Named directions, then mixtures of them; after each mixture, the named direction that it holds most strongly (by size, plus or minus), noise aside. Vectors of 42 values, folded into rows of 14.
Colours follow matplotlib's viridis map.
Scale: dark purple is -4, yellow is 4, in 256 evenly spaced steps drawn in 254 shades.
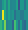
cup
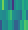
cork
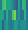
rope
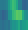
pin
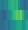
pin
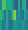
rope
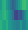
pin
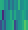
cup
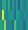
cup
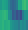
pin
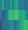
pin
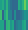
pin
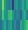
cork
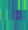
pin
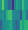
cork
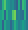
rope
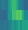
pin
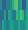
rope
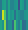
cup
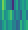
cork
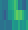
pin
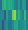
rope
